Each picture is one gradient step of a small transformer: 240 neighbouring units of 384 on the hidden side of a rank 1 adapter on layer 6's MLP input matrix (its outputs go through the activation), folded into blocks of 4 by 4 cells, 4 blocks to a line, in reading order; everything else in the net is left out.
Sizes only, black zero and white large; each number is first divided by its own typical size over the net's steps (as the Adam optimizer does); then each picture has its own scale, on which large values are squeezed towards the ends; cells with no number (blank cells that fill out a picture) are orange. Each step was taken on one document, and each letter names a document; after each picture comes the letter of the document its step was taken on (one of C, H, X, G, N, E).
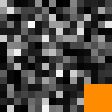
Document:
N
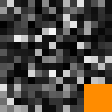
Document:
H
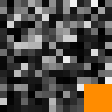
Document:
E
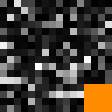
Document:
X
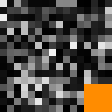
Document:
N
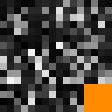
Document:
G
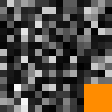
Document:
H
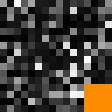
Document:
X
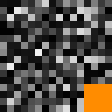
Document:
H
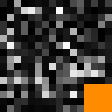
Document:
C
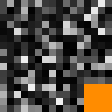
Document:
H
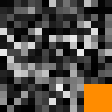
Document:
E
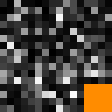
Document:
C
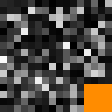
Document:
G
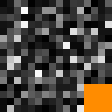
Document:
C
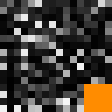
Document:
H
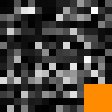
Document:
C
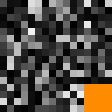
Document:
E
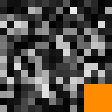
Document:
G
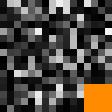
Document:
E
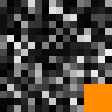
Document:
E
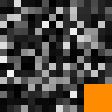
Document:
G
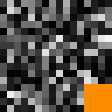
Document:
N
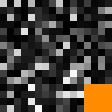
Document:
X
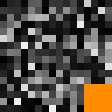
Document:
E
